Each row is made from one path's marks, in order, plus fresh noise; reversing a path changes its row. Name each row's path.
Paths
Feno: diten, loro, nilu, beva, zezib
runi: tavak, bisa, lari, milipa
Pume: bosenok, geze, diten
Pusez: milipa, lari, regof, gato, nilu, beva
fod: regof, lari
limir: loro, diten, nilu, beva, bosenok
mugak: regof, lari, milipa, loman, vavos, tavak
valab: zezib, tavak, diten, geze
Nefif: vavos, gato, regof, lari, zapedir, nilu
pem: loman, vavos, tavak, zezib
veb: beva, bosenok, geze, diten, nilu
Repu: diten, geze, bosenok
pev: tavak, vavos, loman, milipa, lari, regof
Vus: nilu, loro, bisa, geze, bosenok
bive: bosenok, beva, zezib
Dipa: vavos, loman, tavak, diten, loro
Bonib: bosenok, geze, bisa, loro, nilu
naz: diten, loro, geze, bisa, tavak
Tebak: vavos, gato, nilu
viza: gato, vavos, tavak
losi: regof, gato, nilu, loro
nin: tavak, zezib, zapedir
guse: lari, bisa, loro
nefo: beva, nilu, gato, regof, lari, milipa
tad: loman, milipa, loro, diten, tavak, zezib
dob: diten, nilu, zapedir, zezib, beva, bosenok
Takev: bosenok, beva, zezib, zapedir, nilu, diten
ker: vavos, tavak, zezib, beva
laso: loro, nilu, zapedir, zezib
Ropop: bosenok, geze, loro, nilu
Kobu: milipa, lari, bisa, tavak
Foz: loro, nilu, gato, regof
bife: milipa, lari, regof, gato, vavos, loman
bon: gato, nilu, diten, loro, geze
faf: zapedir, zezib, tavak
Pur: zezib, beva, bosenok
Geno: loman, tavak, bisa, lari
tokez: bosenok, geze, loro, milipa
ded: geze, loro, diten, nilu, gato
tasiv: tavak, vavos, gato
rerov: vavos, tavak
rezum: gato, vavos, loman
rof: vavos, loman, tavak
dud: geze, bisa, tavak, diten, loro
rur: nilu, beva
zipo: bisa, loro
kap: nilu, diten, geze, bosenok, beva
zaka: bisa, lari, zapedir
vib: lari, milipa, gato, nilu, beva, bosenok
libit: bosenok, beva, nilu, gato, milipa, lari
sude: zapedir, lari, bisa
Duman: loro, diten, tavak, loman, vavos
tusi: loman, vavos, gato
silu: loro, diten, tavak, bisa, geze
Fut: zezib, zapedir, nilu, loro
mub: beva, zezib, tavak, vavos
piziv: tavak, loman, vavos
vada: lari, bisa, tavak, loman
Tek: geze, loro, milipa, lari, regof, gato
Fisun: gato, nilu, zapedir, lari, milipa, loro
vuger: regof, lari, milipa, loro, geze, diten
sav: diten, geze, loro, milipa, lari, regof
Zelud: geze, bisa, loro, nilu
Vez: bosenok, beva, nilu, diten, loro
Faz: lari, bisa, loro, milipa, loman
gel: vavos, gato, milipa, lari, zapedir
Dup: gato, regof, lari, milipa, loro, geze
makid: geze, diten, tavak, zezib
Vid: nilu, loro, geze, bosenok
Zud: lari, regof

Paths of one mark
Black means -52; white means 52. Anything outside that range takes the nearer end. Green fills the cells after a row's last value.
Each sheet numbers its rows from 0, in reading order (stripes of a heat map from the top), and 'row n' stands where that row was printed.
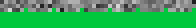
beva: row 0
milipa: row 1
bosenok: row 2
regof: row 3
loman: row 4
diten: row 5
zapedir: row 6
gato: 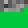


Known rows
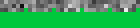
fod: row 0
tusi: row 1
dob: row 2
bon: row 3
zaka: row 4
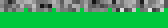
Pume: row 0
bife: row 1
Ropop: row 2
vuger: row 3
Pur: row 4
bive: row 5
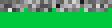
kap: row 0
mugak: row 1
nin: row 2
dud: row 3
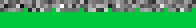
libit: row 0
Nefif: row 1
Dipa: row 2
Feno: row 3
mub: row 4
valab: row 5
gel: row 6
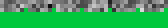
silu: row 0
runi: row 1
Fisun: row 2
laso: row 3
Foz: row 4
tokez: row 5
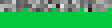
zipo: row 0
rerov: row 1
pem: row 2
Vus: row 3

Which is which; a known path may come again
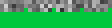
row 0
rezum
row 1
naz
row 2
guse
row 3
Zelud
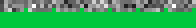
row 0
ker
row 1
Dipa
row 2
Dup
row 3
faf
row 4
bife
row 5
Tek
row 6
Duman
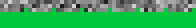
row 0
vada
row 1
ded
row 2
libit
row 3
Tebak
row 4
bon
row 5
Repu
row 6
viza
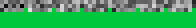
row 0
nefo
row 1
tokez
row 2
tad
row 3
mugak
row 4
Foz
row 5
Vez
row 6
laso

